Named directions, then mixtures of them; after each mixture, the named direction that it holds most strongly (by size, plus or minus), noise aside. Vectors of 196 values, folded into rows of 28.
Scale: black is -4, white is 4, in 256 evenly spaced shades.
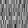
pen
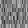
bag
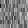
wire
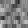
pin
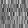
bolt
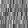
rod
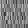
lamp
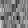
pin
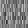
lamp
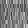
lamp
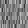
pen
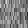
wire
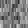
pin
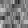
pin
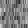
pin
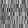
bolt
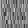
lamp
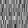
pen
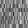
wire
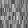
bag
